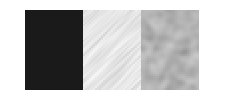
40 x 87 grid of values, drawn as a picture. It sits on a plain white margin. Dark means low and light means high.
The table splits into one row of 3 panels. Panel 1,1: very low, flat. Panel 1,2: very high, slanting up to the right, faint in contrast. Panel 1,3: high, blotchy, faint in contrast.
